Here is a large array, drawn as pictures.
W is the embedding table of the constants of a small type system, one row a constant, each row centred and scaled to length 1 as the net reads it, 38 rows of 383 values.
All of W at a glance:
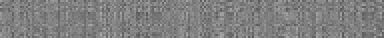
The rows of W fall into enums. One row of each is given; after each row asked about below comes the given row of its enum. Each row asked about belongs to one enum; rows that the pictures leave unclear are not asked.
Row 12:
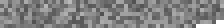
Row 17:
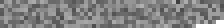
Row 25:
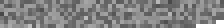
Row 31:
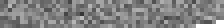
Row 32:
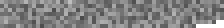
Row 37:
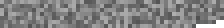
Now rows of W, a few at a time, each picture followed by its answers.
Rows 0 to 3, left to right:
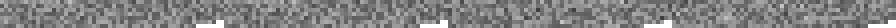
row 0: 32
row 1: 32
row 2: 17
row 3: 25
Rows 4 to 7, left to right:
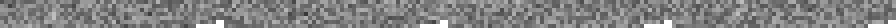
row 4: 25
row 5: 31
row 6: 32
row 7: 12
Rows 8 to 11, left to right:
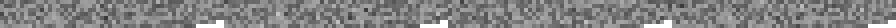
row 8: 25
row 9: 25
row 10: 17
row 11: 25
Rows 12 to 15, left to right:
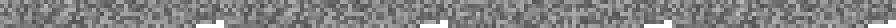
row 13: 12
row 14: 37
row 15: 12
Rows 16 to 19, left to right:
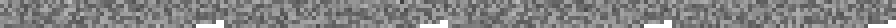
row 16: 12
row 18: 12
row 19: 37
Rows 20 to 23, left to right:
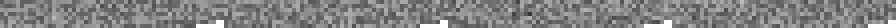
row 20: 25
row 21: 37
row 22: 31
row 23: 32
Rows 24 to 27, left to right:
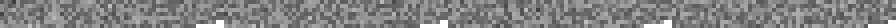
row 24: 25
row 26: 17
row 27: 37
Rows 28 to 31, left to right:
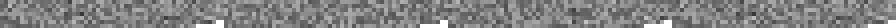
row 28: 31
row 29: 37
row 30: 17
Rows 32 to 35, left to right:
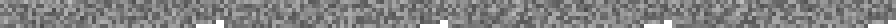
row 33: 37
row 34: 12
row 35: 12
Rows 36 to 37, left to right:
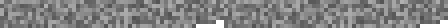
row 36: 37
